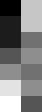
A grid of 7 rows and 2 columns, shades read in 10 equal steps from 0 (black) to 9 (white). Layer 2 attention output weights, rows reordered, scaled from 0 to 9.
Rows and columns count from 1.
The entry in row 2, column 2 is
7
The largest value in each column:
9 7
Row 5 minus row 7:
-4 1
